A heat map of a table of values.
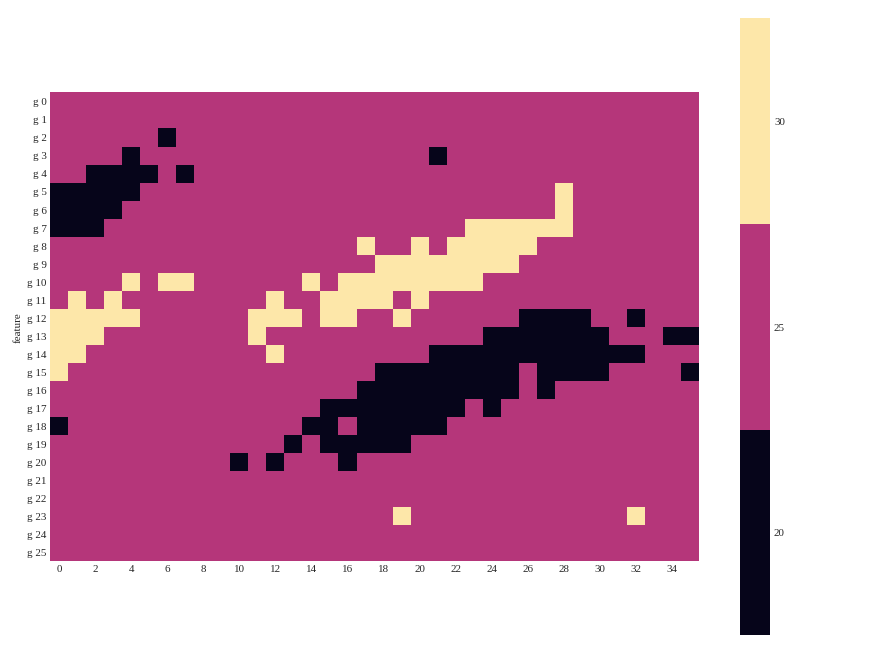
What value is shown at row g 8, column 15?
25
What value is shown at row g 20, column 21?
25
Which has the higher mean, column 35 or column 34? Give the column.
34
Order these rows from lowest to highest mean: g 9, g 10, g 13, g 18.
g 18, g 13, g 9, g 10
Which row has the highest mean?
g 10
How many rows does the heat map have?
26
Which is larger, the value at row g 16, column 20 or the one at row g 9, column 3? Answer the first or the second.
the second
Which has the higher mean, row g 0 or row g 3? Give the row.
g 0
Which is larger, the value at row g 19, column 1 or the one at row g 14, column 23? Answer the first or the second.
the first
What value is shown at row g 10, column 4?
30
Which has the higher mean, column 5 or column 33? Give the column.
33
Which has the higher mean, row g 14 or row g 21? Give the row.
g 21
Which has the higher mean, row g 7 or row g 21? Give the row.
g 7
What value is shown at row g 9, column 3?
25
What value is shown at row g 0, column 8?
25
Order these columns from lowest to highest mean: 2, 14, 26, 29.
29, 2, 26, 14
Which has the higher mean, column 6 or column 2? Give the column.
6
